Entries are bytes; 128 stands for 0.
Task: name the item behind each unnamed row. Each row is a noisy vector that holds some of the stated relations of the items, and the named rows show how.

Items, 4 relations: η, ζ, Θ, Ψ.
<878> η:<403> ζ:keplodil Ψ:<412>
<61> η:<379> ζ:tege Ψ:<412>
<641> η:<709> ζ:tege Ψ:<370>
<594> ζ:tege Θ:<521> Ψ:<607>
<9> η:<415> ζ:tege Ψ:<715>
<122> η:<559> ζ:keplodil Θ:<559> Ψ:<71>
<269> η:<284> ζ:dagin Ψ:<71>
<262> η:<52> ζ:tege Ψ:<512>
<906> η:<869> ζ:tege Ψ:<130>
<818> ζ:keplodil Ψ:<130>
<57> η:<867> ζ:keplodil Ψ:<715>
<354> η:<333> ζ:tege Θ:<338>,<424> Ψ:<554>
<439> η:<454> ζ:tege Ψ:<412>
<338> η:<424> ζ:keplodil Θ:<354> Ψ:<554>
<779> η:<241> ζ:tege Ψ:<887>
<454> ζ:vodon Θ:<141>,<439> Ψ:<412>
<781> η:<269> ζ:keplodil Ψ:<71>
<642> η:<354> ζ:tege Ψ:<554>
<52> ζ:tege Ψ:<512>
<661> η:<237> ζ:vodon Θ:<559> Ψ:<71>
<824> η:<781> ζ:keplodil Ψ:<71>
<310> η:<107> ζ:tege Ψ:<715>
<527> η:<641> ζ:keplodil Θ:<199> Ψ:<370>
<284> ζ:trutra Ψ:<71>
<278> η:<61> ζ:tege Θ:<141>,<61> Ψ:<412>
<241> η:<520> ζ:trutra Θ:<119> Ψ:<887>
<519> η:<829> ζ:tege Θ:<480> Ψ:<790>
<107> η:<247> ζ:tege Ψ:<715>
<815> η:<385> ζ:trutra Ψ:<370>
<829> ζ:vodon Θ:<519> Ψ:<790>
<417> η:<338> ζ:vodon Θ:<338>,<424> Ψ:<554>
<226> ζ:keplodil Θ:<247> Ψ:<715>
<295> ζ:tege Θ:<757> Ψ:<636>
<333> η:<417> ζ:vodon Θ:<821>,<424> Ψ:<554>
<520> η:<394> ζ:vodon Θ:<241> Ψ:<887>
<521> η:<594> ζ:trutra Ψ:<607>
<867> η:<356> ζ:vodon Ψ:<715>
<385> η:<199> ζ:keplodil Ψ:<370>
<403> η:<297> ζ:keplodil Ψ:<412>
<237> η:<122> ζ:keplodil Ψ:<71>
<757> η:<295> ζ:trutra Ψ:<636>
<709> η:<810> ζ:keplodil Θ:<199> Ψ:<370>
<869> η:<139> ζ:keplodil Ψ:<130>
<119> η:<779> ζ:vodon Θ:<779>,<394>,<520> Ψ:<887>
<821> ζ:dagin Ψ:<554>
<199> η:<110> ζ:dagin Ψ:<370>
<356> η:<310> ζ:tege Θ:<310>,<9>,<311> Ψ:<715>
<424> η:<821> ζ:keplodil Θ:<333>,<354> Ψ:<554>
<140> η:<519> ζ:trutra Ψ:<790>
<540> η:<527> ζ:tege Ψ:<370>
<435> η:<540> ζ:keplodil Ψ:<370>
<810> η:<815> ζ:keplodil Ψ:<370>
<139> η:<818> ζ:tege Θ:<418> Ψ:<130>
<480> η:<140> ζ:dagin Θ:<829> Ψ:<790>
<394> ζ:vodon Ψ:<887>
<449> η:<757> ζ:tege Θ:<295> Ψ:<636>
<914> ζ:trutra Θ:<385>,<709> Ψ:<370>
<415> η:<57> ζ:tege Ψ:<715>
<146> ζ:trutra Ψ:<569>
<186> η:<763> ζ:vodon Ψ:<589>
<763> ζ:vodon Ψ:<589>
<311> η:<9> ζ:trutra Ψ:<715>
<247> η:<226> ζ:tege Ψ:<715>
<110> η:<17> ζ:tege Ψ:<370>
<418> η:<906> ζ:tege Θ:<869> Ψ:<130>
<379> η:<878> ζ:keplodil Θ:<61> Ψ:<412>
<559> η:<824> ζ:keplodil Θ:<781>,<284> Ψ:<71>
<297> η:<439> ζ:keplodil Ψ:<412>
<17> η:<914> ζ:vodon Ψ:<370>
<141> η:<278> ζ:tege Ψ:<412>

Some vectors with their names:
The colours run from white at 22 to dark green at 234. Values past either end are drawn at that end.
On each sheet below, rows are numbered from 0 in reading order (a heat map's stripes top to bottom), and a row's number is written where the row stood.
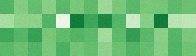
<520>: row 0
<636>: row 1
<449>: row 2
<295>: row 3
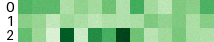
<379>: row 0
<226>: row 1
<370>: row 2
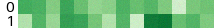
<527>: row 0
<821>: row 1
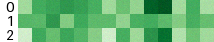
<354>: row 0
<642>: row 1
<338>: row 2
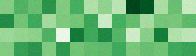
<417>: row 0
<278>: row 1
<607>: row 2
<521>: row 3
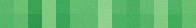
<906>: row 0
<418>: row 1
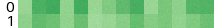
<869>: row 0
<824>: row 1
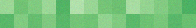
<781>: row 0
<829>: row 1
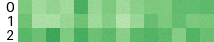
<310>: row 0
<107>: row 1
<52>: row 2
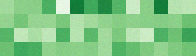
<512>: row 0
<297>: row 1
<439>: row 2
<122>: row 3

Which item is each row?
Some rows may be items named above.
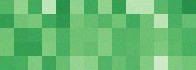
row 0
<61>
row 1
<540>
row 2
<140>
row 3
<140>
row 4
<527>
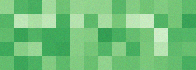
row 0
<57>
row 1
<439>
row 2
<435>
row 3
<641>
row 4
<241>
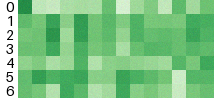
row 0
<454>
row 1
<779>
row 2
<9>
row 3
<415>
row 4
<284>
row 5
<435>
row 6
<810>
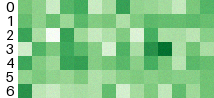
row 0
<385>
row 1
<867>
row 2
<914>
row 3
<424>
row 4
<641>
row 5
<297>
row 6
<454>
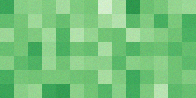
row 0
<356>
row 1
<269>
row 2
<781>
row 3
<415>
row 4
<559>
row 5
<139>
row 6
<641>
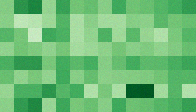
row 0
<311>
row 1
<247>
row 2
<815>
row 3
<403>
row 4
<480>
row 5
<394>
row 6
<333>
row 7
<311>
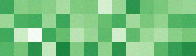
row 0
<356>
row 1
<869>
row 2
<17>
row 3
<141>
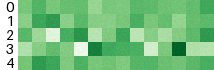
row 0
<146>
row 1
<237>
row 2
<199>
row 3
<715>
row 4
<140>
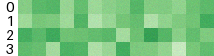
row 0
<559>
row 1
<781>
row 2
<594>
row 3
<709>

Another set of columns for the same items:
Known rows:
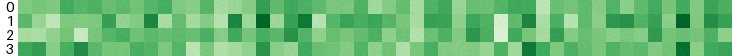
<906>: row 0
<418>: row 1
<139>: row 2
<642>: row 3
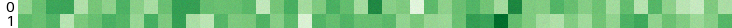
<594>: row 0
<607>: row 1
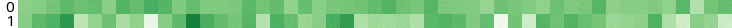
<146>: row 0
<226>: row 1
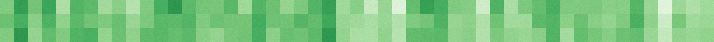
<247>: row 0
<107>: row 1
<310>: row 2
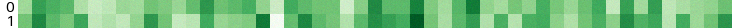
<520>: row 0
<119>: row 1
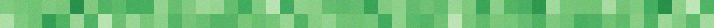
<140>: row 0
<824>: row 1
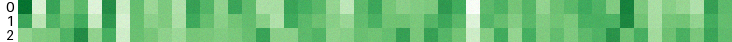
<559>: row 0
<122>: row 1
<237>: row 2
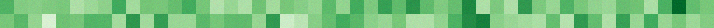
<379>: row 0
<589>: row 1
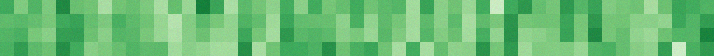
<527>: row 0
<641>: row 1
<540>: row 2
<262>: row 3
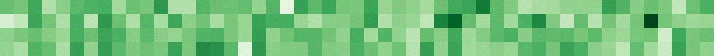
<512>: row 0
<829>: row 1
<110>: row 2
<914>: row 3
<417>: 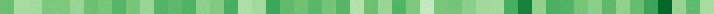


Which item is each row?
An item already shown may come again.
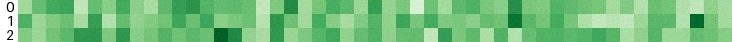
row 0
<594>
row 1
<439>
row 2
<199>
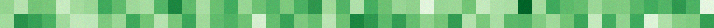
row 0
<424>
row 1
<241>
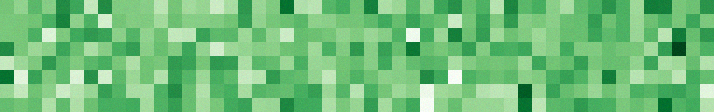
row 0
<480>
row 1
<237>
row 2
<370>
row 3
<278>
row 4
<269>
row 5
<559>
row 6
<424>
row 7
<333>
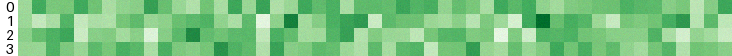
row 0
<779>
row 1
<338>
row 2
<226>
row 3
<17>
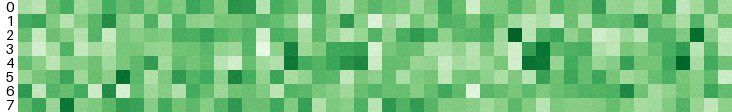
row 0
<284>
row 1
<715>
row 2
<454>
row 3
<338>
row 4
<354>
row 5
<821>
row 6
<122>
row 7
<757>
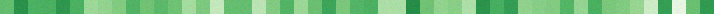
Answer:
<521>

